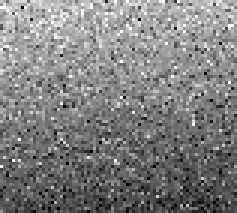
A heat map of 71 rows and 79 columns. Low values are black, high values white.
Histogram: bell-shaped. Slope: up to the top. Stripes: none. Grain: fine. Ninth with the highest average: top left. Odd rows or columns: none.
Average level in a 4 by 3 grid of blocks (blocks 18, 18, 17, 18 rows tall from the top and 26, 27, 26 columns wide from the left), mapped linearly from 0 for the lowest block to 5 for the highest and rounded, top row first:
5 5 4 | 3 3 3 | 2 2 1 | 1 0 0
